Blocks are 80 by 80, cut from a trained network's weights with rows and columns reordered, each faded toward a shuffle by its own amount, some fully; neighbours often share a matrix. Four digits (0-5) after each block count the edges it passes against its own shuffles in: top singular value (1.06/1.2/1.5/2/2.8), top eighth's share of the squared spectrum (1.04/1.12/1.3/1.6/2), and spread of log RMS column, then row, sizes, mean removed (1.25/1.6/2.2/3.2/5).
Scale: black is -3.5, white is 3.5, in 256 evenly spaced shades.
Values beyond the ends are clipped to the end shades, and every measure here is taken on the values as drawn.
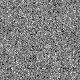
2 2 0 1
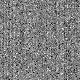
3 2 0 0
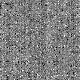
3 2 0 1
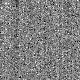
2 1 0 0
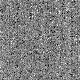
2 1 0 1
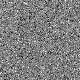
0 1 0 0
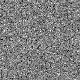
2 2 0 1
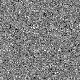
3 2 0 2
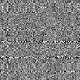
4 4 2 3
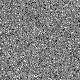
0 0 0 0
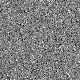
1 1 0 0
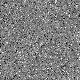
0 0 0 0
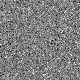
0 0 0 0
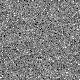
1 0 0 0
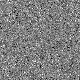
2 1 0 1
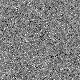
0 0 0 0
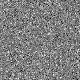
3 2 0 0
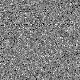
2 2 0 1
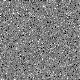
1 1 0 0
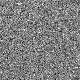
1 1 0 0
